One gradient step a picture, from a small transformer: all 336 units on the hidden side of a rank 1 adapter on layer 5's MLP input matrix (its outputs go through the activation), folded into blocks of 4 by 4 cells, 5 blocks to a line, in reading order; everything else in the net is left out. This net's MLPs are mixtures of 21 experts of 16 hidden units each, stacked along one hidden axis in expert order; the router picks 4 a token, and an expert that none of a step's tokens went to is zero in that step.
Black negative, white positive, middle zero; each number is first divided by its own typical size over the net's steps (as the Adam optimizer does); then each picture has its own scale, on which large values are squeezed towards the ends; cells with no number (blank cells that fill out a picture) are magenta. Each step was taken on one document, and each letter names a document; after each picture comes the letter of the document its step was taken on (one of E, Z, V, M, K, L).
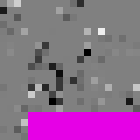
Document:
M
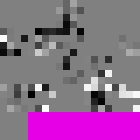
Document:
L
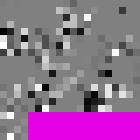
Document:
L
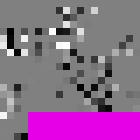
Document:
L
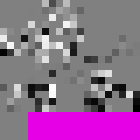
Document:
L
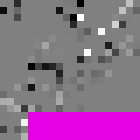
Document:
M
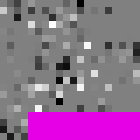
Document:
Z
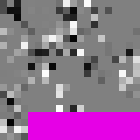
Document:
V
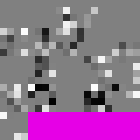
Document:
L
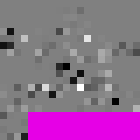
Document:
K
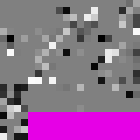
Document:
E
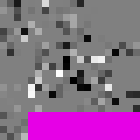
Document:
K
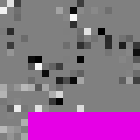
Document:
Z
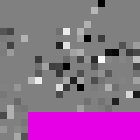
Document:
K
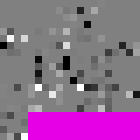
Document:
K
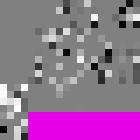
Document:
E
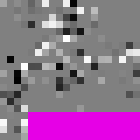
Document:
V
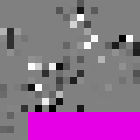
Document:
Z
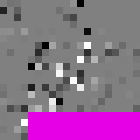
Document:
M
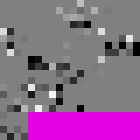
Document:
Z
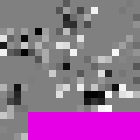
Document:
L
